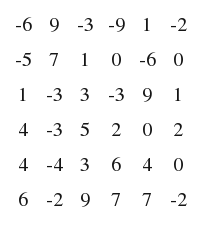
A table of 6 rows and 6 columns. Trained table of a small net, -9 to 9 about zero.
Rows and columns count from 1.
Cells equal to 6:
2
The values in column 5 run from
-6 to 9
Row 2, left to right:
-5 7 1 0 -6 0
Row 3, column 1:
1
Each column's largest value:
6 9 9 7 9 2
